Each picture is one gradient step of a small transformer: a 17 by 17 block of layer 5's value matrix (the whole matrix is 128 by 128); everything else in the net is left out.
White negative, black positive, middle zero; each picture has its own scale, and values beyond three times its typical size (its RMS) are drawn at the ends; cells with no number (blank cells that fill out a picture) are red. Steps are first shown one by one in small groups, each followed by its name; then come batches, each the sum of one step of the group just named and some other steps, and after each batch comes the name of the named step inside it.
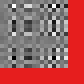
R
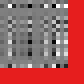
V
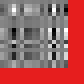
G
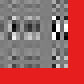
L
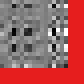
L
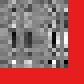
V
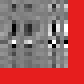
L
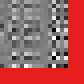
L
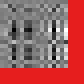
R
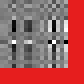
R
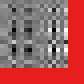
R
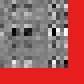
L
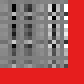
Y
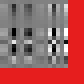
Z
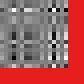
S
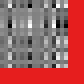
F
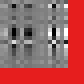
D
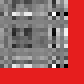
Y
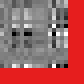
Z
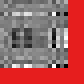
D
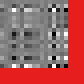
S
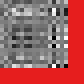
S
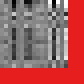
Y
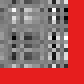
S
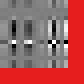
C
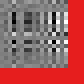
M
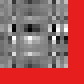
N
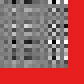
M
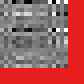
N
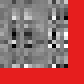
C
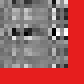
N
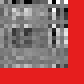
N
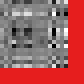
C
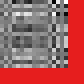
N
